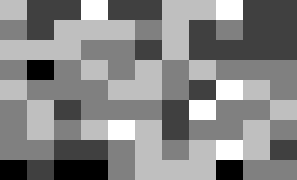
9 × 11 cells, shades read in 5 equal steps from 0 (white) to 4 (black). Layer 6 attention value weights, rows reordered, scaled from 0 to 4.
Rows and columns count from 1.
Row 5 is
1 2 2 2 1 1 2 3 0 1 2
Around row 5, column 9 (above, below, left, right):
2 2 3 1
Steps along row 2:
up down same same up down up down up same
